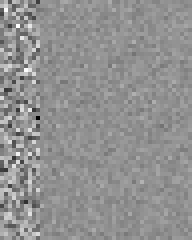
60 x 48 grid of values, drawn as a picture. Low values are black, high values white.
A few values lie far out on both sides of the bulk. The grain is fine, like static. The halves do not mirror each other. No overall slope runs across the table. A vertical seam about 20% of the way across splits the table, and the right part is calmer.
